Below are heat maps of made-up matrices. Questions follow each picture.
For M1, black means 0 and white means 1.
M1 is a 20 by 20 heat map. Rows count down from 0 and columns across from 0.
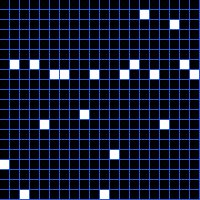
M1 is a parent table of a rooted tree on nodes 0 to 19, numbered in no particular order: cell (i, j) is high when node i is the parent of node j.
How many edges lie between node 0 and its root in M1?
3
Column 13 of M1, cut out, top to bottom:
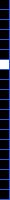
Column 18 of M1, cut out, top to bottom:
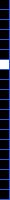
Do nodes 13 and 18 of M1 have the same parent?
yes
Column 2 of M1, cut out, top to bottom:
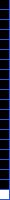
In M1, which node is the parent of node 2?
19
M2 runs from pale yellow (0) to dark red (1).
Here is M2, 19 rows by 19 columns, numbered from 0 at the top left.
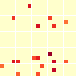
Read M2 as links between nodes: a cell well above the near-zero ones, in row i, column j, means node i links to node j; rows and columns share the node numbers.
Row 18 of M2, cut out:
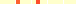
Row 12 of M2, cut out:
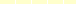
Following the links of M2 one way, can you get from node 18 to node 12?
yes
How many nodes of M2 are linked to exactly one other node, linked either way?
7
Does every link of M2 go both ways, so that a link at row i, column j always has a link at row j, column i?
no
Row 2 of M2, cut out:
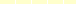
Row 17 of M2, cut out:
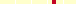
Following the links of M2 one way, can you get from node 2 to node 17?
no
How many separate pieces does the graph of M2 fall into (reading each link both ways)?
4
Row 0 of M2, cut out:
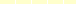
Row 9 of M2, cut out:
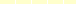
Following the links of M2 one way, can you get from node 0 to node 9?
no
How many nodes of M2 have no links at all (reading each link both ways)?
2
